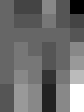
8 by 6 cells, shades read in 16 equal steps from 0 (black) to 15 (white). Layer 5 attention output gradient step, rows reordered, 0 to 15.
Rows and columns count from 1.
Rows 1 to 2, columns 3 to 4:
4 8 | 5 7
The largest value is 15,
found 2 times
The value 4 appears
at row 1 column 2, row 1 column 3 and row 2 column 6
